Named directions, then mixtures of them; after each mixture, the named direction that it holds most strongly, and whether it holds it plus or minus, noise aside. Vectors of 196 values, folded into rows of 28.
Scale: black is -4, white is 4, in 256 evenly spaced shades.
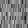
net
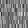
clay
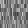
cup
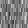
net, minus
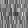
cup, plus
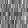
net, minus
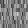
cup, minus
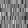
net, plus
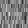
net, plus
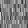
cup, plus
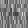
cup, plus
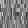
cup, plus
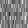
net, minus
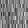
clay, plus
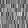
clay, plus
